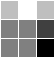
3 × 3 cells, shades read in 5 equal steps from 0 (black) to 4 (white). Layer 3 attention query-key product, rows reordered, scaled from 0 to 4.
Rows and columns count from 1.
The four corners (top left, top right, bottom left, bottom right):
3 3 2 0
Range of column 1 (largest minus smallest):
1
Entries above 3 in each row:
1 0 0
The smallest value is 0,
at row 3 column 3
